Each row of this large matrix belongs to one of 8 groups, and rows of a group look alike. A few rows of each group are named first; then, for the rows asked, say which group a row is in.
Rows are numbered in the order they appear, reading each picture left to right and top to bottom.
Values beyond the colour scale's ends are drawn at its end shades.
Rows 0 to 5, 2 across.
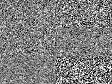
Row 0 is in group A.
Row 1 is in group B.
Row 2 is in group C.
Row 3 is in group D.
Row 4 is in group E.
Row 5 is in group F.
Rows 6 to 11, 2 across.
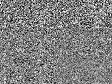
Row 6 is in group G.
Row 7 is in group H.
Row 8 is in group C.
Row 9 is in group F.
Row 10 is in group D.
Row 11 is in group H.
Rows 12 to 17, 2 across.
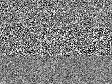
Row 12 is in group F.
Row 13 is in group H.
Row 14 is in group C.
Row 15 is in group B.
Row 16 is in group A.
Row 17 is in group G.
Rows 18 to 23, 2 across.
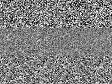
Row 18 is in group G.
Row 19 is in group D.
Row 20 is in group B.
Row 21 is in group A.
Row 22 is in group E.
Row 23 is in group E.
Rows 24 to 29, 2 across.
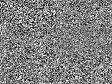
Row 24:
F
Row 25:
D
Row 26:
D
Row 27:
F
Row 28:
H
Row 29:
E
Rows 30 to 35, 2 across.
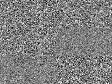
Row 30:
B
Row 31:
E
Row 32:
H
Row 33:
G
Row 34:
D
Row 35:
C
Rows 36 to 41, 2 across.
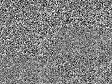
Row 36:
C
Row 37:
G
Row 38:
H
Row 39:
C
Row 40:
H
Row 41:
A
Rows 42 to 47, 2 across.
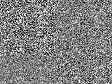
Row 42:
H
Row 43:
H
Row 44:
D
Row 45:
G
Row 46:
C
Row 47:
A
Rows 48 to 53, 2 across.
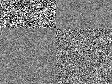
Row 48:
D
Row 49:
D
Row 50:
E
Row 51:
F
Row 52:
B
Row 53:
C
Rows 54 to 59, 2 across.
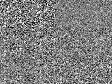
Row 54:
B
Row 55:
C
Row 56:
D
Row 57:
A
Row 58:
D
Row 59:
F
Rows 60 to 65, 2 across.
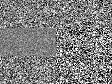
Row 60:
F
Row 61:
B
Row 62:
F
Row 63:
D
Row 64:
G
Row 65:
F
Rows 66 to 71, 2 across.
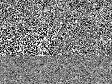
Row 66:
A
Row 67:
D
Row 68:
H
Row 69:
C
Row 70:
D
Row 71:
E
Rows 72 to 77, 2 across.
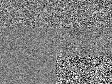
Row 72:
E
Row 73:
B
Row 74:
G
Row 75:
D
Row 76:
E
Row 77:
D
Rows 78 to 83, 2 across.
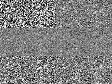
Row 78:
G
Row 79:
B
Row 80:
H
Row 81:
D
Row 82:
B
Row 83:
H
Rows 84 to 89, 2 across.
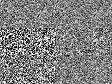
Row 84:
E
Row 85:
E
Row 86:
A
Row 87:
B
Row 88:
C
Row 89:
G
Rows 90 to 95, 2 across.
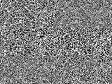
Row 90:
E
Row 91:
E
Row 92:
D
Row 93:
A
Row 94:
F
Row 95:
C
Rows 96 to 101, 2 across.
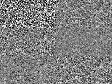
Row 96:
C
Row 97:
E
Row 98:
C
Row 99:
C
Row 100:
D
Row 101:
E
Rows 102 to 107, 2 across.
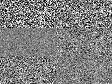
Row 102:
C
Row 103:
F
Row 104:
G
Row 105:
D
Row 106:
F
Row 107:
H
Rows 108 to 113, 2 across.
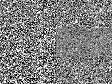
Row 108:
B
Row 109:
H
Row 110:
C
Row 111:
D
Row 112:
B
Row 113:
F
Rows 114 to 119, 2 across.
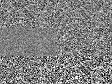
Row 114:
E
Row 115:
E
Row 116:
H
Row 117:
B
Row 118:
C
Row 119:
E
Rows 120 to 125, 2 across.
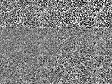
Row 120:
H
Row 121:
H
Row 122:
H
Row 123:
H
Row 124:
F
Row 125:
E
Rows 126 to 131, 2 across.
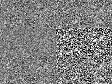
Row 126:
D
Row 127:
H
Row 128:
G
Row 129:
B
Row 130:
B
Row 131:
H
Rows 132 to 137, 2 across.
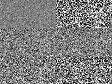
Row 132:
G
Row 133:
H
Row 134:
G
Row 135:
C
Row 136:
C
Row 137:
F
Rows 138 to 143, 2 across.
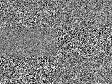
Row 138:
F
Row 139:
G
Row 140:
C
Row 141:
A
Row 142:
F
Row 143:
H
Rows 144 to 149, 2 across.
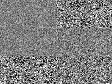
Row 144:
H
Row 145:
D
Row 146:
F
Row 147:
G
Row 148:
D
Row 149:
G
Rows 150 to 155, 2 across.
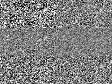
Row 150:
D
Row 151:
H
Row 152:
B
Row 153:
G
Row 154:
G
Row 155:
A
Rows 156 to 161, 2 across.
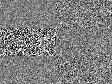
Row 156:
G
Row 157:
F
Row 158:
A
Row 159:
G
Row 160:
C
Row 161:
A
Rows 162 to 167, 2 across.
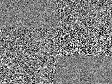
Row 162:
C
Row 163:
A
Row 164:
G
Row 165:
A
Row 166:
E
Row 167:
H
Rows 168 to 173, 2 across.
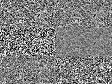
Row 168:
E
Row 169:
E
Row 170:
G
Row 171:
E
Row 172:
H
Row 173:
F
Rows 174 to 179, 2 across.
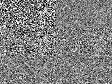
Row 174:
C
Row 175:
A
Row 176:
D
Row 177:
H
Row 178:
E
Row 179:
F
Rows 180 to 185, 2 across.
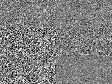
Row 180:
H
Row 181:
D
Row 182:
A
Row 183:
F
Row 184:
A
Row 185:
C
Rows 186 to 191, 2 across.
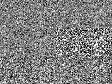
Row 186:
C
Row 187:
H
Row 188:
D
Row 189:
H
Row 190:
G
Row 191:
B
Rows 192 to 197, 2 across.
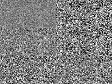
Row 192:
H
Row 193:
D
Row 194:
H
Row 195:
D
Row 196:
C
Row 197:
C
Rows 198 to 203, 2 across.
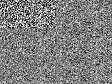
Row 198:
A
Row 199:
B
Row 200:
A
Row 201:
D
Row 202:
C
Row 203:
D
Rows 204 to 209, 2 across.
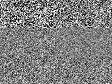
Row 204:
D
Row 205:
A
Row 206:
C
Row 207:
E
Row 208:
A
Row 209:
G
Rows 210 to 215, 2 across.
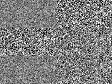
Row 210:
F
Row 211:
C
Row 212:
A
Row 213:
A
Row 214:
F
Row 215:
C
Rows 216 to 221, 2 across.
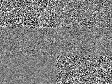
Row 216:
H
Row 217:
B
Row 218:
F
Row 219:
D
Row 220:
E
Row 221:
C
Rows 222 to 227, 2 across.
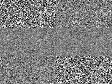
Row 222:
C
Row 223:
C
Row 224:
B
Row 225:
D
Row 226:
G
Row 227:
E
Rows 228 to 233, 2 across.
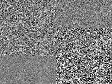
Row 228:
A
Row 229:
C
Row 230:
E
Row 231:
C
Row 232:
H
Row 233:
B
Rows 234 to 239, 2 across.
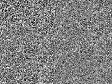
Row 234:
A
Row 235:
B
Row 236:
H
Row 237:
H
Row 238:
H
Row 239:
C
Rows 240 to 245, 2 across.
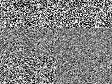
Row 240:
D
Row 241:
H
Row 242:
E
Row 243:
G
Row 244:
E
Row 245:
A
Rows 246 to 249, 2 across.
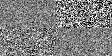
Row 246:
F
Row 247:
B
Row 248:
B
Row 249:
G
